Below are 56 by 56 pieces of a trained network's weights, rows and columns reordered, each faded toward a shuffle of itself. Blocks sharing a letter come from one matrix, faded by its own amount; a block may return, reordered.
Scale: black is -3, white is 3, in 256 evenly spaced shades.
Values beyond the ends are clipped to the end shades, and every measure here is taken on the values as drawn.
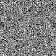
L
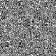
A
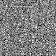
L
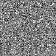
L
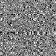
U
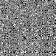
U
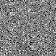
U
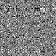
U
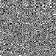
U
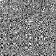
U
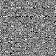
A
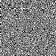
A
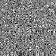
A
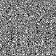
U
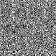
U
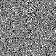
A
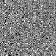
A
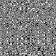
U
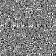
U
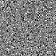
A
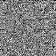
L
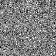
L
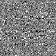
U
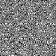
U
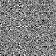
A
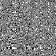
U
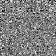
L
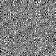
U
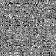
U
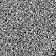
L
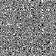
A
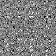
U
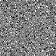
A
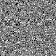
A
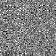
U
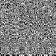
A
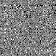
U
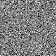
L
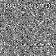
U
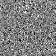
L
